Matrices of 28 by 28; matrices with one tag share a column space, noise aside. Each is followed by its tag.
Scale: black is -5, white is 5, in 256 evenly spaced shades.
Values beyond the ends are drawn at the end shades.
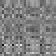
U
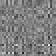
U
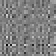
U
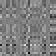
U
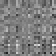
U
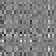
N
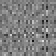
N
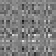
N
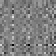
U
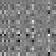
N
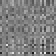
U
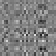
N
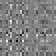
N
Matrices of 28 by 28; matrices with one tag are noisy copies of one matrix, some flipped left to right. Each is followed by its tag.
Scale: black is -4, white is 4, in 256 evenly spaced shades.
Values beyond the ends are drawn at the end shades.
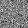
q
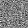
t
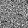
q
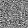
t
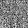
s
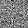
q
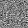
t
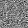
t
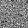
q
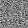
t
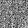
s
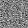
t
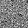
q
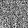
s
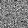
q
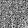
s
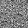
q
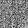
s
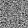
t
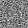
t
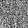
s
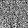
s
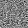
t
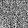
s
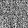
s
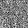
s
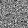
q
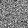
q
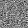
t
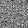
q
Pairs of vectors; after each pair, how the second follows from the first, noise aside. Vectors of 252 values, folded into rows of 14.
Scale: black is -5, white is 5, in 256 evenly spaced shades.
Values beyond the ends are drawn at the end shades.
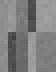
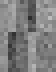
copied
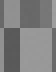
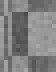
wrapped around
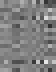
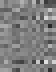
copied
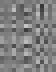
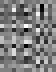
scaled up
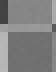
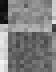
scaled up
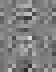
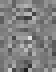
copied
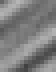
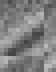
wrapped around
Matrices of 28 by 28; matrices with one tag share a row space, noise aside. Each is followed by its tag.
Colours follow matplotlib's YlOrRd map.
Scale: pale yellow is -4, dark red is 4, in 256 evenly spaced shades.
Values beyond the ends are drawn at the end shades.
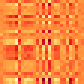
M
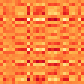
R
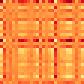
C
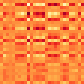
R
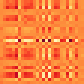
M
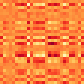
R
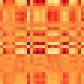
R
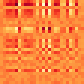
M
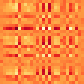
M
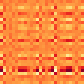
C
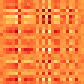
M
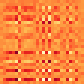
M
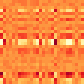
C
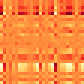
C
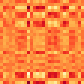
R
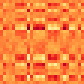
R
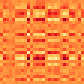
R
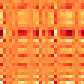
C
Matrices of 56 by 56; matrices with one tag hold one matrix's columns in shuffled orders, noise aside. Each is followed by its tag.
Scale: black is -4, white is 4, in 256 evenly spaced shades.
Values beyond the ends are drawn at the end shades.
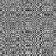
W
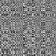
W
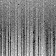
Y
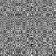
W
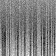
Y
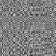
W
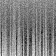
Y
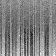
Y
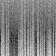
Y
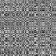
W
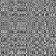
W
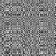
W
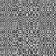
W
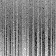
Y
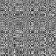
W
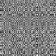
W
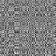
W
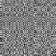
W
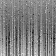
Y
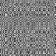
W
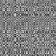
W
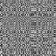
W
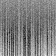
Y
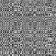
W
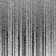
Y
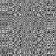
W
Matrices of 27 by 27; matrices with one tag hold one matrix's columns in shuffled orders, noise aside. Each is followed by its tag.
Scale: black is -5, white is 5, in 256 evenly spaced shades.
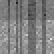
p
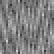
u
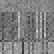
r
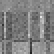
r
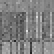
r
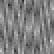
u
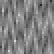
u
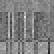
r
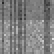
p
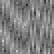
u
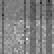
p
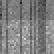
p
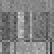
r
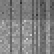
p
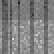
p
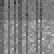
p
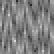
u
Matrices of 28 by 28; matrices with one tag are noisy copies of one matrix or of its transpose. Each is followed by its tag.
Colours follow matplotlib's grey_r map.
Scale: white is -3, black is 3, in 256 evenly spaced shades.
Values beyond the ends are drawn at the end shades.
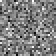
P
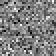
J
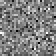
P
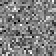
J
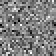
J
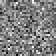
P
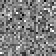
J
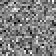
J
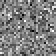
J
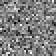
J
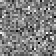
P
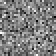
P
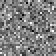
J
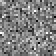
P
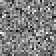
P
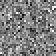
J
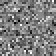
J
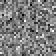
J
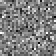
P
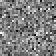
P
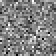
P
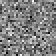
P
